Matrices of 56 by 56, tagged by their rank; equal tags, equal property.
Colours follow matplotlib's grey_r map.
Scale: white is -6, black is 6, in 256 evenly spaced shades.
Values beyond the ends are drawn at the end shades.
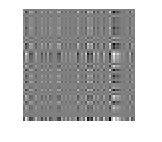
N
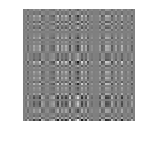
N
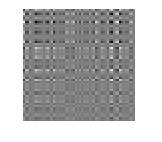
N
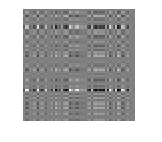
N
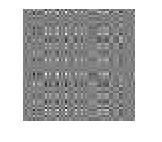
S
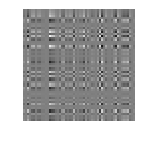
N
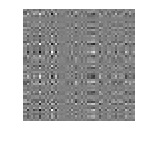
S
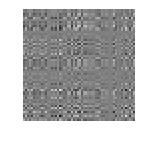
S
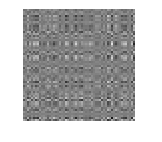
S
